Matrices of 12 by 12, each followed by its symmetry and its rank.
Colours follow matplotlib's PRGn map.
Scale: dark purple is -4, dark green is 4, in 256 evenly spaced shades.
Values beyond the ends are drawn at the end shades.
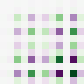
symmetric, rank one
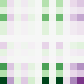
neither, rank one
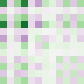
symmetric, rank two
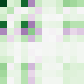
symmetric, rank two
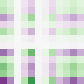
neither, rank one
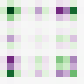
symmetric, rank one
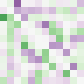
antisymmetric, full rank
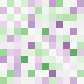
antisymmetric, full rank
